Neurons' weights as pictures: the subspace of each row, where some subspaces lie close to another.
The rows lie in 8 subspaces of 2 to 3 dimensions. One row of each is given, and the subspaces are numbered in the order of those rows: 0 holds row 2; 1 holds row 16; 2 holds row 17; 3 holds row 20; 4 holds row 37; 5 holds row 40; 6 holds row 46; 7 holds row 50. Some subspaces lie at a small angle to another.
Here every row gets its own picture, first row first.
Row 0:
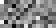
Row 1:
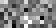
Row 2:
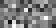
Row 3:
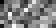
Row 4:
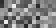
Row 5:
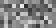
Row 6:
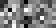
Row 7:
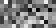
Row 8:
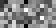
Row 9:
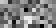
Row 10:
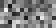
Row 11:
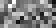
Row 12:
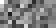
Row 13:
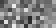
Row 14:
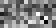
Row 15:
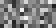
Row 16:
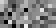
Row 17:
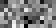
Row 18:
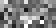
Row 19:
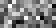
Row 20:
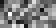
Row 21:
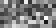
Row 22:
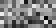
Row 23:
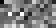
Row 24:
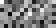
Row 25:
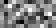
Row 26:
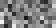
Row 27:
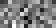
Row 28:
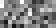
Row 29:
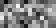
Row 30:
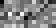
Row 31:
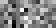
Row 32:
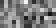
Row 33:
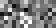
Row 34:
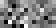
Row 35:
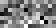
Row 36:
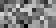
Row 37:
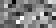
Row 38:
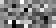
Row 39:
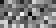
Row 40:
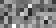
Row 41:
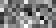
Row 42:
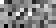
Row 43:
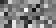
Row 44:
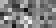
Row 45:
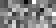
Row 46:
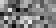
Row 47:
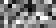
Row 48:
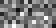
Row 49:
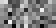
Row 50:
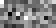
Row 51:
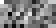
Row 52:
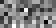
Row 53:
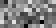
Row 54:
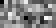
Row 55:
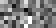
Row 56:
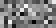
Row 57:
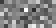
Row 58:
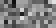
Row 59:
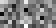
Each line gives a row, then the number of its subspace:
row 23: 7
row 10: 4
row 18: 2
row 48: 0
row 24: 7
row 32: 7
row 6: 1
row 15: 4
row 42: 7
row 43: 5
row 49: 1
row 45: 7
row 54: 7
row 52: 5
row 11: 4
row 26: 4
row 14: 0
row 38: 0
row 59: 1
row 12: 3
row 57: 5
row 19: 4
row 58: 4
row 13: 6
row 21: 0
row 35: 0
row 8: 1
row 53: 5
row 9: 5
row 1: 2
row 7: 5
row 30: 7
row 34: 1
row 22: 0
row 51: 7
